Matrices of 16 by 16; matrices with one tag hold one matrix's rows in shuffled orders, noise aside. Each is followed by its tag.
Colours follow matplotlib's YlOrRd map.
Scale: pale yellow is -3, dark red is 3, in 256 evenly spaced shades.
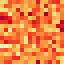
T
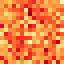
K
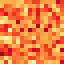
T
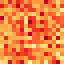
K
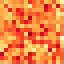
K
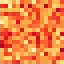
T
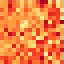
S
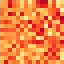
S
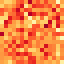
K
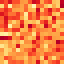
T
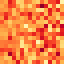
S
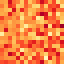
S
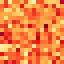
T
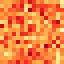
K
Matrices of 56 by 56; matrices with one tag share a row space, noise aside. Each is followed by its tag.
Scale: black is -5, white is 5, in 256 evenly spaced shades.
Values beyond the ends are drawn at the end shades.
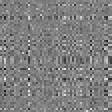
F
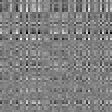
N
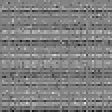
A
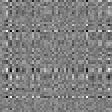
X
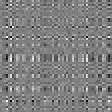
X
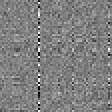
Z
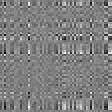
F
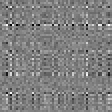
X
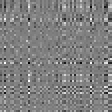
F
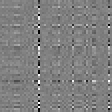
Z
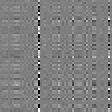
Z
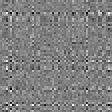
X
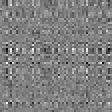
X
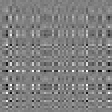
X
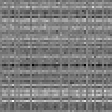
A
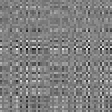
N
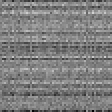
A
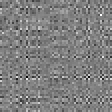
N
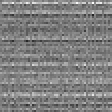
A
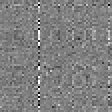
Z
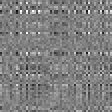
N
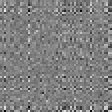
F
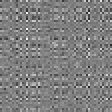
N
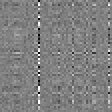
Z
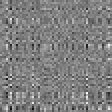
X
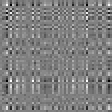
X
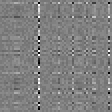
Z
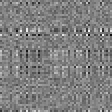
N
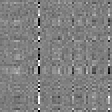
Z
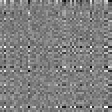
F
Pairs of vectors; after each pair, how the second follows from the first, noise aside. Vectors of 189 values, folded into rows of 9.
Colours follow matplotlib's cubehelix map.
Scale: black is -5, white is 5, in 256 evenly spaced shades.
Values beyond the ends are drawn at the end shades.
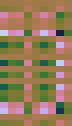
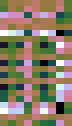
scaled up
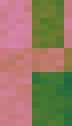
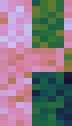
scaled up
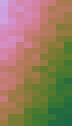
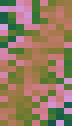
sign-scrambled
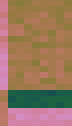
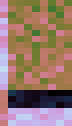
scaled up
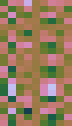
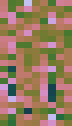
sign-scrambled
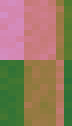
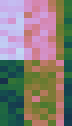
scaled up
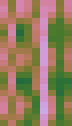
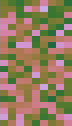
shuffled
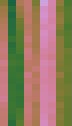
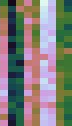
scaled up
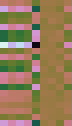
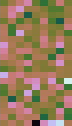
shuffled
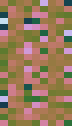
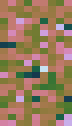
shuffled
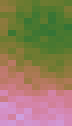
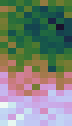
scaled up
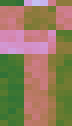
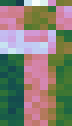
scaled up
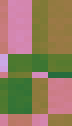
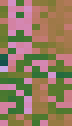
sign-scrambled
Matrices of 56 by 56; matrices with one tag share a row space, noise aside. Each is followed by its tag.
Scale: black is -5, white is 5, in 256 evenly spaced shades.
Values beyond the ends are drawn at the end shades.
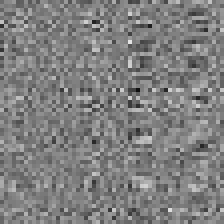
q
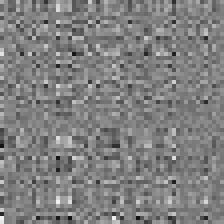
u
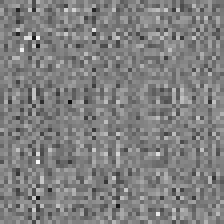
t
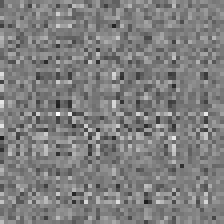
u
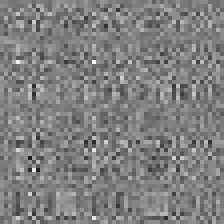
t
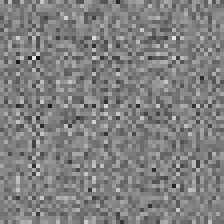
t
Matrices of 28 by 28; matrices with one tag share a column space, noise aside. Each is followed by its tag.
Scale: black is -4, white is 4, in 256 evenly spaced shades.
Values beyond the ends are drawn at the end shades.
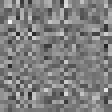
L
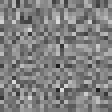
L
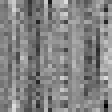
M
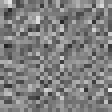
L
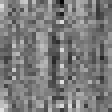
M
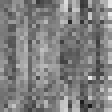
M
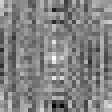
M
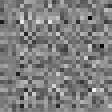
L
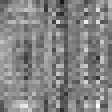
M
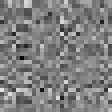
L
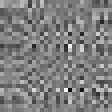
L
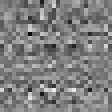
L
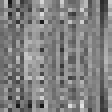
M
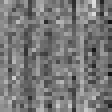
M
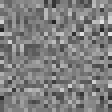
L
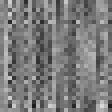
M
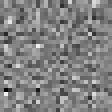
L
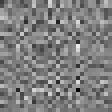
L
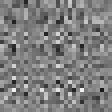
L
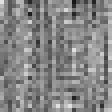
M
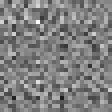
L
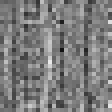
M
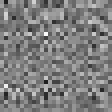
L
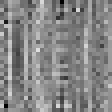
M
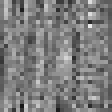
M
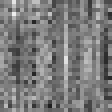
M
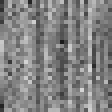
M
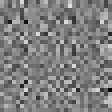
L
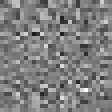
L
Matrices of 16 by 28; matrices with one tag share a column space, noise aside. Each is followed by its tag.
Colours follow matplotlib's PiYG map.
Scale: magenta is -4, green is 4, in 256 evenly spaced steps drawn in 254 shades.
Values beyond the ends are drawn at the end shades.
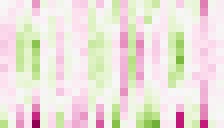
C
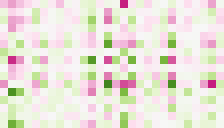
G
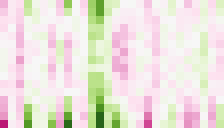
C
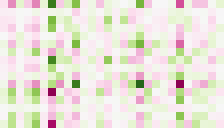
G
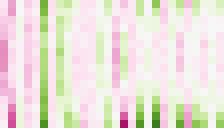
C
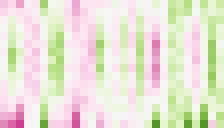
C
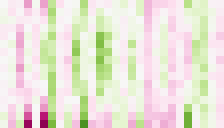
C
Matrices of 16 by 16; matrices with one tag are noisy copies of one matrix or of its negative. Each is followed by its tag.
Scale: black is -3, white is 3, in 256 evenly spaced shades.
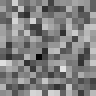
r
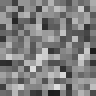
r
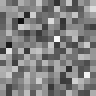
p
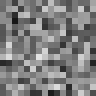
r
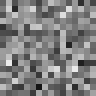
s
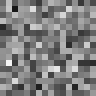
s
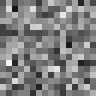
s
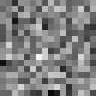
r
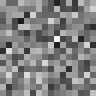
p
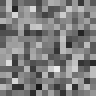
s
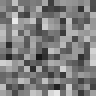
r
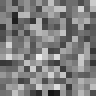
r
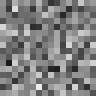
s
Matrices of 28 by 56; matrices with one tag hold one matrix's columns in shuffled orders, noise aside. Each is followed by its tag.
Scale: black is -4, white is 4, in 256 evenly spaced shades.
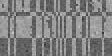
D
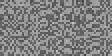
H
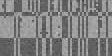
D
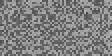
H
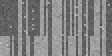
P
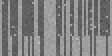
P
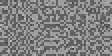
H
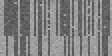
P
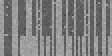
P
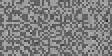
H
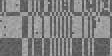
D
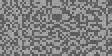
H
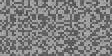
H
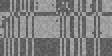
D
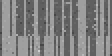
P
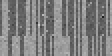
P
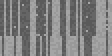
P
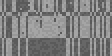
D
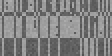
D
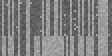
P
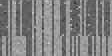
P
